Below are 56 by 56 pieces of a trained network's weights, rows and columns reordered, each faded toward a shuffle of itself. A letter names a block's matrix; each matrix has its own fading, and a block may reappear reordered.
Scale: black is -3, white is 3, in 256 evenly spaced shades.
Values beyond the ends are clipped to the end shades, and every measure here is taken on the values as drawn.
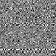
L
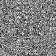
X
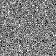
X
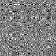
L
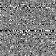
L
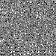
X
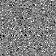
X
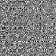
L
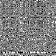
L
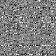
L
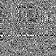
L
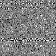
L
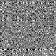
L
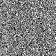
X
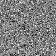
X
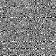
L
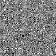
X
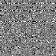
L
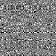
L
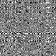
L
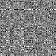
L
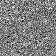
X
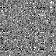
X
